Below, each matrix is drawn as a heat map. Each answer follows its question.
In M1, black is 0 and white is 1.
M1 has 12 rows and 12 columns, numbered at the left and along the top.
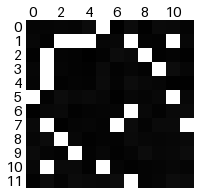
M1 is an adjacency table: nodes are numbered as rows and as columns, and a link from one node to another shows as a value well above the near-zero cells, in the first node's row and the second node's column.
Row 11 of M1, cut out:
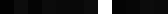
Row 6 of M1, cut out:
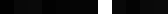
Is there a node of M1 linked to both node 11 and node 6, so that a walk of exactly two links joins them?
yes
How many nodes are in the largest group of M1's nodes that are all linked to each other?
2
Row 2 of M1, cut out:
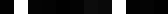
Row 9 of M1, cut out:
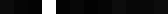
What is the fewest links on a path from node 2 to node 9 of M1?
3
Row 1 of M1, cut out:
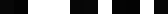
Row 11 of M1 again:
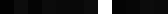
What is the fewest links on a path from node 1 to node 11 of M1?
2
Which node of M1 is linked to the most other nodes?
node 1
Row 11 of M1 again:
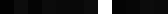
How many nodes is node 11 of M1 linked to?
1
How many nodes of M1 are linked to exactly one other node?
6
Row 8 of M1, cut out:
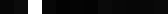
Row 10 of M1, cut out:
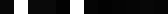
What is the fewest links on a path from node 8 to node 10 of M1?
3
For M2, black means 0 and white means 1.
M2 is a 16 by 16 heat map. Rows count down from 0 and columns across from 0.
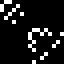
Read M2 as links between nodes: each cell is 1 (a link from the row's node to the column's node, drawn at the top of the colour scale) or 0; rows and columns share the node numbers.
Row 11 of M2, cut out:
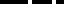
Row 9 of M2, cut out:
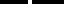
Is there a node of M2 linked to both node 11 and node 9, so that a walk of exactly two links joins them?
yes
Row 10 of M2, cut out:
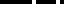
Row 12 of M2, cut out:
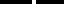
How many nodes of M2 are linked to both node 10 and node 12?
1
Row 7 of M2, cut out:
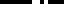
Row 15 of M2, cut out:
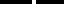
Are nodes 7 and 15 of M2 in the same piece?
yes
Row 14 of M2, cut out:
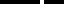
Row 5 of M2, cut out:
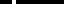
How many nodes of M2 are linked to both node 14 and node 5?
0
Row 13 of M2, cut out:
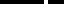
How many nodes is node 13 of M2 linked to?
1
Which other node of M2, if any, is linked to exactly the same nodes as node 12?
node 15
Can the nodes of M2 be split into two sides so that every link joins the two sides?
yes
